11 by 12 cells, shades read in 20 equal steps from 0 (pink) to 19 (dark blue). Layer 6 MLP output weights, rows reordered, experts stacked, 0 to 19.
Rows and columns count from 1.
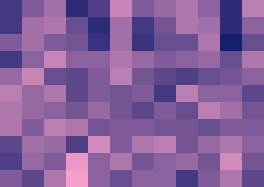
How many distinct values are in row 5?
9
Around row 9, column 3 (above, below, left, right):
5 10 7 14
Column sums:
117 91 83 107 116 89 119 113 109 97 117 108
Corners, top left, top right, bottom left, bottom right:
15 5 10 13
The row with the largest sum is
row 3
